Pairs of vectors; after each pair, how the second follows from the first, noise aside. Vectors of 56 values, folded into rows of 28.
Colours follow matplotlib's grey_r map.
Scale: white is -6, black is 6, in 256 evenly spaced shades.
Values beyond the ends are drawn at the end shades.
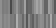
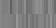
shrunk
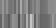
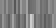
copied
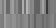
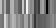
scaled up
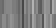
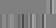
partly zeroed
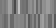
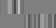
partly zeroed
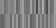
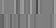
partly zeroed
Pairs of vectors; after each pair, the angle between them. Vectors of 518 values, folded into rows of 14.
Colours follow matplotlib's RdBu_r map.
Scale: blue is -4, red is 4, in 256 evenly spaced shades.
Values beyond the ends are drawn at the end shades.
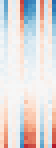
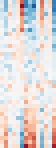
nearly parallel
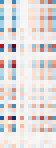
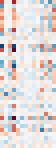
nearly opposite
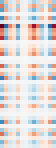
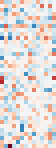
partly opposed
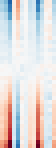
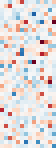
orthogonal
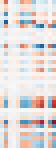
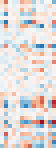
nearly parallel
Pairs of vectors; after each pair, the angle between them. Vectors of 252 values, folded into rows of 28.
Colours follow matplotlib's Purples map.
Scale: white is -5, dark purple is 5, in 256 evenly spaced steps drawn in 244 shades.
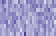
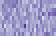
orthogonal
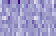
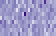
orthogonal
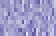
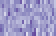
nearly parallel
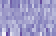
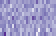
partly opposed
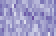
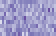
partly opposed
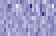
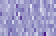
partly opposed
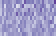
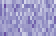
nearly opposite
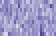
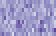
orthogonal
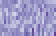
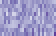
nearly parallel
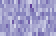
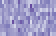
nearly parallel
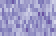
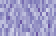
orthogonal
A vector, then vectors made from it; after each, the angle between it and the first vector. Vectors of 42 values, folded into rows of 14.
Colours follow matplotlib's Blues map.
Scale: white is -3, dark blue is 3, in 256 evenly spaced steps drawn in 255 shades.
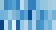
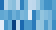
nearly opposite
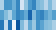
nearly parallel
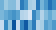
nearly opposite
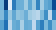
orthogonal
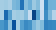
partly opposed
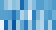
nearly opposite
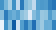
nearly opposite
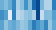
orthogonal
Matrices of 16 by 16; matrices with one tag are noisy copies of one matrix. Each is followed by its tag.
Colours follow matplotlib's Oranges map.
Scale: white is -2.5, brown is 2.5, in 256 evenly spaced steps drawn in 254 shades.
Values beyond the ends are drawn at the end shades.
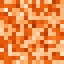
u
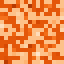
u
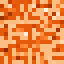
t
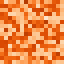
u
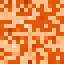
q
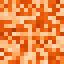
q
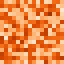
u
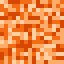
t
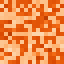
q
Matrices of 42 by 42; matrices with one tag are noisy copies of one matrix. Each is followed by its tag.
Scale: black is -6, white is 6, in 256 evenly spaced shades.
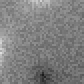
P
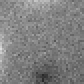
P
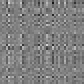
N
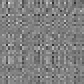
N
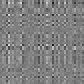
N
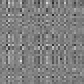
N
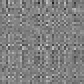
N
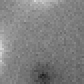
P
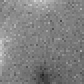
P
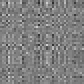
N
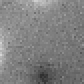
P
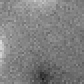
P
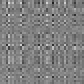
N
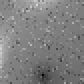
P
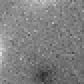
P
